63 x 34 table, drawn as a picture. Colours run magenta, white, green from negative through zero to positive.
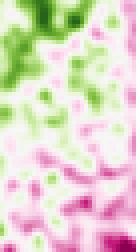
No regular stripes run through it. The halves do not mirror each other. The field climbs toward the top left. The top left is the ninth with the highest average. The texture is blotchy.
